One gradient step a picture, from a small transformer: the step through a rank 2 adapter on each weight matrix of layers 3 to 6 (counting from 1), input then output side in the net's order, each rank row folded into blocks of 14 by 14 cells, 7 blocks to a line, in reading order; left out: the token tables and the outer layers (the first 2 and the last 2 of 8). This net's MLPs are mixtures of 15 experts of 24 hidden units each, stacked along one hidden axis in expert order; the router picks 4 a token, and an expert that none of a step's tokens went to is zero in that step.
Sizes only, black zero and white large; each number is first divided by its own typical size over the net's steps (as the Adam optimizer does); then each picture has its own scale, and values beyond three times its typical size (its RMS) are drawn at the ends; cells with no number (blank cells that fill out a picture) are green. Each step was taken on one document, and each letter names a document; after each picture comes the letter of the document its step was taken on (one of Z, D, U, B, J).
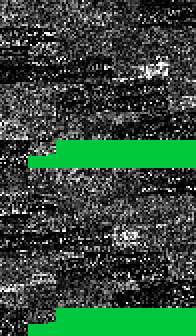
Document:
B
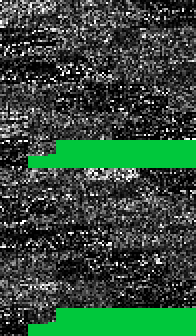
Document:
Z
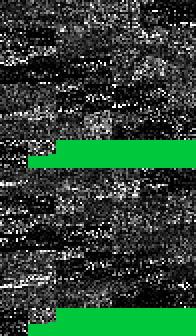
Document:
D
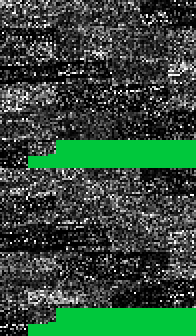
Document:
B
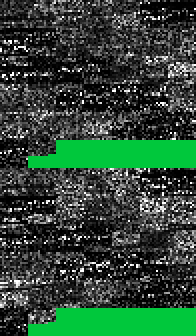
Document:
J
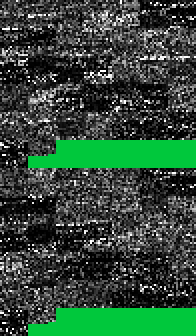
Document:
Z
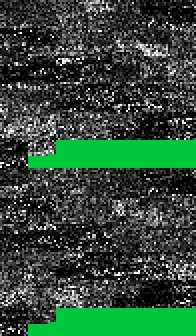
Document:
D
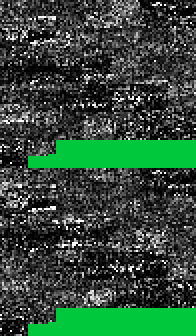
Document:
Z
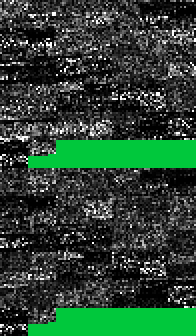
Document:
D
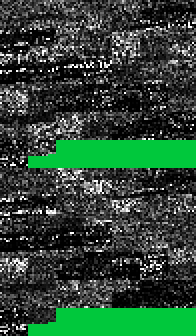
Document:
B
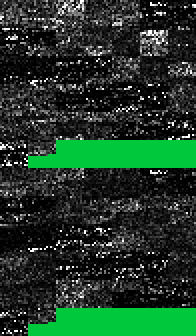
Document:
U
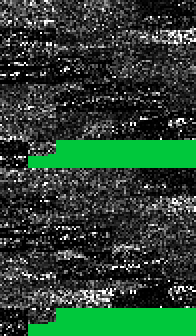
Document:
D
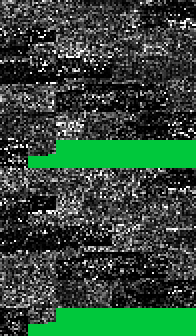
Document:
B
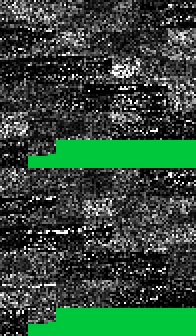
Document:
Z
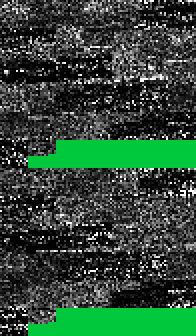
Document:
B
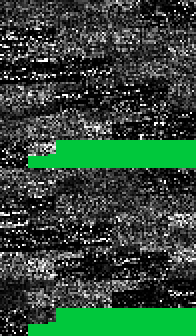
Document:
B
